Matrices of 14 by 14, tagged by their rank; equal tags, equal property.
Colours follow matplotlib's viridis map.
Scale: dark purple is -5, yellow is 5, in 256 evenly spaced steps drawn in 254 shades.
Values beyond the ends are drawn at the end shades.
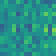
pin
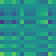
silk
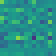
pin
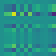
silk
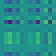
silk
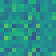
pin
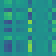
silk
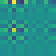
silk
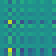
silk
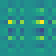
silk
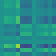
silk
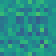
pin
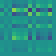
silk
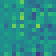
pin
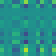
silk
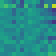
pin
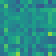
pin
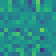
pin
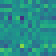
pin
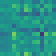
pin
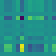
silk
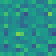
pin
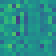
pin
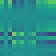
silk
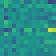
pin
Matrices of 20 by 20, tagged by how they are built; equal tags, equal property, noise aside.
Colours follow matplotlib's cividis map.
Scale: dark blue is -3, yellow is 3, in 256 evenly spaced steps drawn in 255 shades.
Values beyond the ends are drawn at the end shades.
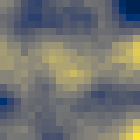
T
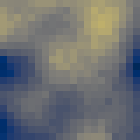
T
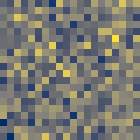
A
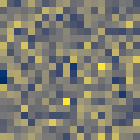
A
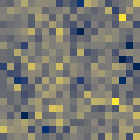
A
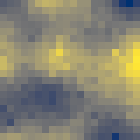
T
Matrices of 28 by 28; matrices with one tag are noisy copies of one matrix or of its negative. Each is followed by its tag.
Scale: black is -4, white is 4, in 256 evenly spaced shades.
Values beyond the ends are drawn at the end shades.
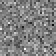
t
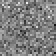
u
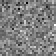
u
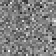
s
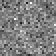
u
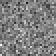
u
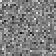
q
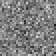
u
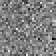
s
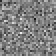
q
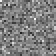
q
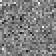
q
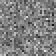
t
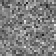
u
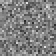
u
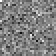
q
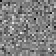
q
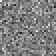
q
